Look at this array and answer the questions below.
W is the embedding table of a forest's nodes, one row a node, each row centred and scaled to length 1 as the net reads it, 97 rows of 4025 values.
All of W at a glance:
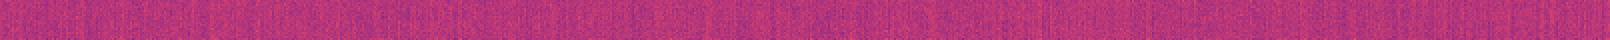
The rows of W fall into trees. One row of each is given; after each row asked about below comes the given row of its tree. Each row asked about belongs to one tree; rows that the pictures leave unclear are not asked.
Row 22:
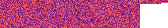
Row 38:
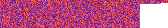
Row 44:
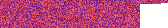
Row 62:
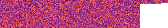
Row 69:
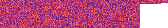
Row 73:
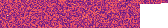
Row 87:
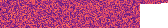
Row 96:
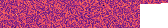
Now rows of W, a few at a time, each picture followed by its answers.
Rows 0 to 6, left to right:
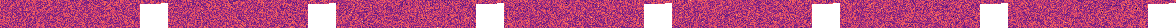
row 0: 38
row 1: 62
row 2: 44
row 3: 96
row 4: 38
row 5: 38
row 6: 38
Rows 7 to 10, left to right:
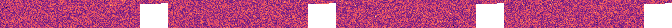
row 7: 73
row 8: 96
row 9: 87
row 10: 87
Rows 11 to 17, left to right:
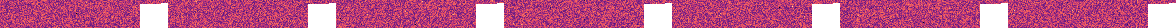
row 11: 87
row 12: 38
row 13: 22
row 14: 87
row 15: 62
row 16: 87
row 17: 62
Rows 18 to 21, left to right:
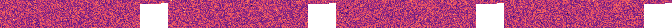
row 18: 96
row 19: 22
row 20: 22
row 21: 73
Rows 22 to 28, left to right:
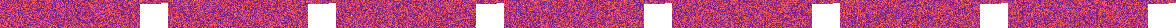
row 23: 38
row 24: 73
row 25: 38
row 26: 73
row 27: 96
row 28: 96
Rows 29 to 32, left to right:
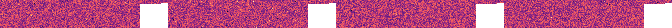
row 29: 22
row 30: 44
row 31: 22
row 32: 44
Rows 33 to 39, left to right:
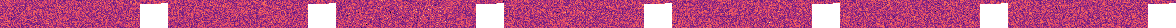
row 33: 96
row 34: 96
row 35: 73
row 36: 96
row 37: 22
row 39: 96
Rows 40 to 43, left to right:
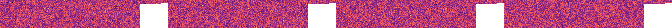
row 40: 87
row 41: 44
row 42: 69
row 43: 22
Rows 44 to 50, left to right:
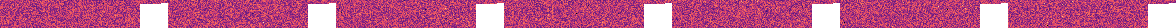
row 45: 22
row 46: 96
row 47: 44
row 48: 44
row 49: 62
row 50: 69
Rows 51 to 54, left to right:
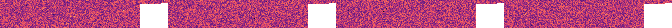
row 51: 38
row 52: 87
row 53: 38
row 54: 96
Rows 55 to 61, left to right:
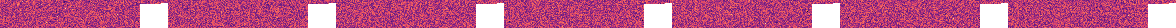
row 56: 69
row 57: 62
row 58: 38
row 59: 69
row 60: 62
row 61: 96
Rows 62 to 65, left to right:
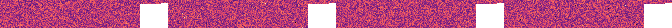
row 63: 62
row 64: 69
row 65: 22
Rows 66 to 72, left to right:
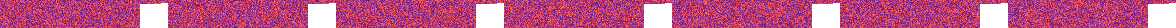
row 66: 96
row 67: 62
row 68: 69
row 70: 87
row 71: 69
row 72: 87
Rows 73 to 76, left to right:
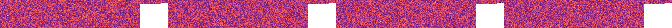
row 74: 69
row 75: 87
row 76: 38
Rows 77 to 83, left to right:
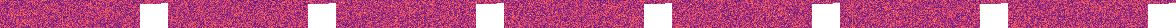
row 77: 87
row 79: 96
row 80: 44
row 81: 22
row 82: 69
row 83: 22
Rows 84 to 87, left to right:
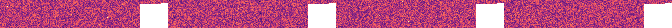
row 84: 69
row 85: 22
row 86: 38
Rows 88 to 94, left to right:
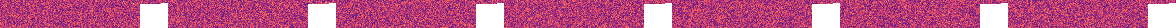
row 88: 69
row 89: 38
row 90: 62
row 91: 69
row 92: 87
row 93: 73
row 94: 69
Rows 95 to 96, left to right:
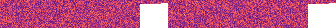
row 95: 38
